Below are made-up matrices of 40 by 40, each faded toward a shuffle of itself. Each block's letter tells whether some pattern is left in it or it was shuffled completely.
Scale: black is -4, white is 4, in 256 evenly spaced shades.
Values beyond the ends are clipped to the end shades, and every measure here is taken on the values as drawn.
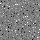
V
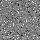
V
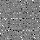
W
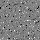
V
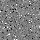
V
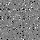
W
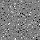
W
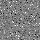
V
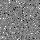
V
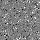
V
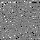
W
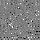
W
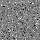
V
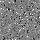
V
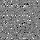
W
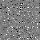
W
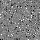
V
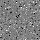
V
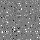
W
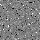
V
